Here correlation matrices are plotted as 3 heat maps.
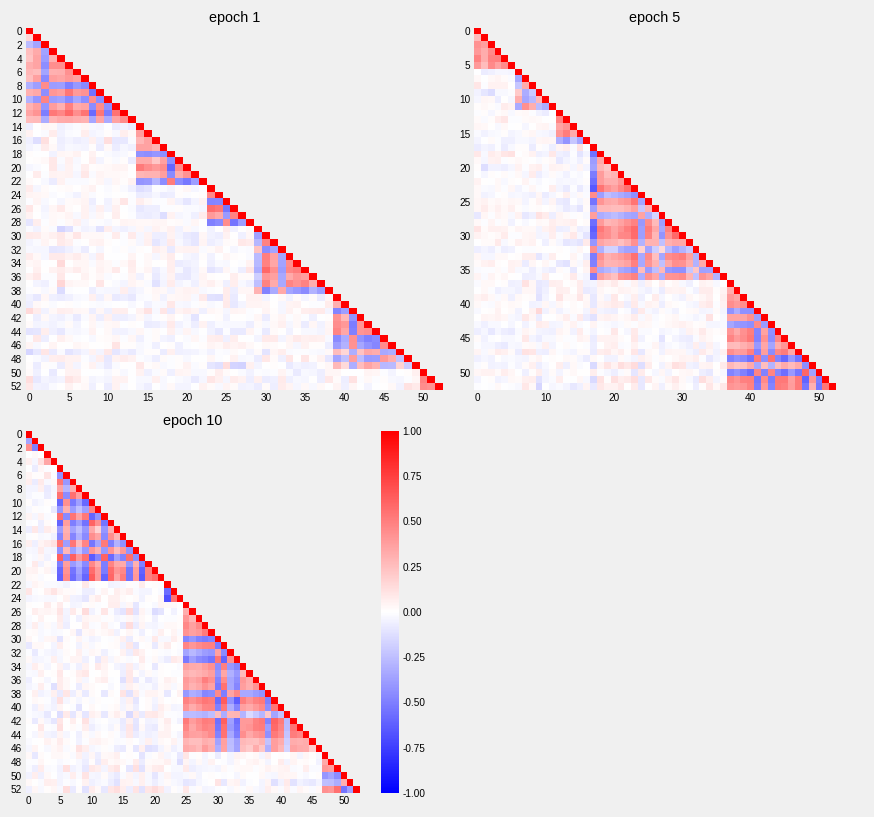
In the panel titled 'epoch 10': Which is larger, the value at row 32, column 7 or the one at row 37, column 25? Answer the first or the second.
the second
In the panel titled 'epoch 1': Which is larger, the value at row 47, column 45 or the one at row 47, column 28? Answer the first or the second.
the second
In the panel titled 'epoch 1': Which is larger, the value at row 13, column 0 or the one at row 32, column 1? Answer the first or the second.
the first
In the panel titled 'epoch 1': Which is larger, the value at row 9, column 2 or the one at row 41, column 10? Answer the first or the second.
the second
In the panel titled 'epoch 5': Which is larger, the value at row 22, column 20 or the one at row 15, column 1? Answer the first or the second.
the first
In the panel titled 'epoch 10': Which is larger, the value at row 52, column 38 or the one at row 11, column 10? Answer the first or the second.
the second
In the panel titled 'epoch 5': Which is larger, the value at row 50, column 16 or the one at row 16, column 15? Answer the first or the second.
the first
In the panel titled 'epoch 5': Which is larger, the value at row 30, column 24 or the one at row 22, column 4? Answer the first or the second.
the second
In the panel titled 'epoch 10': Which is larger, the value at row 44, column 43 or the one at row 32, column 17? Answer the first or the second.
the first
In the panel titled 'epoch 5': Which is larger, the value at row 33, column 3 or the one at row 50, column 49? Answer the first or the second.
the first
